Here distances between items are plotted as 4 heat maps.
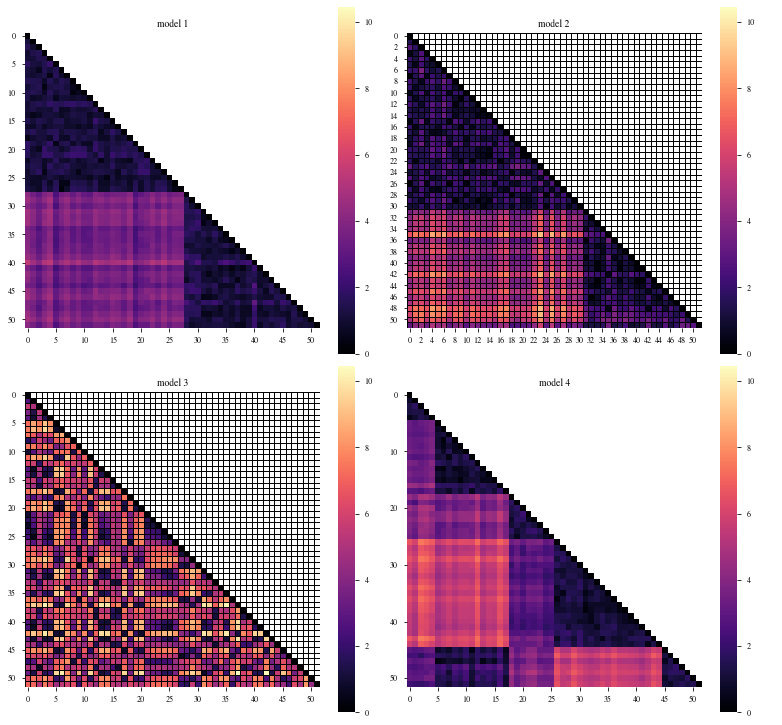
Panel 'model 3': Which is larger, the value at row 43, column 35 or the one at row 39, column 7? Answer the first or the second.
the second
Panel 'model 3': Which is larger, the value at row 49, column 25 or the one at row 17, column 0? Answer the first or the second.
the second
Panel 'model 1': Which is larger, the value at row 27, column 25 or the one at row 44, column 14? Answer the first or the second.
the second
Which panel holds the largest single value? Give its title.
model 3
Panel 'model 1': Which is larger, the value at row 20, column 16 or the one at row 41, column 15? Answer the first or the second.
the second
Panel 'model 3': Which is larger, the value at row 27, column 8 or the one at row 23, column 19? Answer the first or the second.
the second
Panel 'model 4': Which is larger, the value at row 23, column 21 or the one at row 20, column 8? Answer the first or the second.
the second
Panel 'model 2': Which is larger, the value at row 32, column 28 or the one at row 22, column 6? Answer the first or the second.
the first
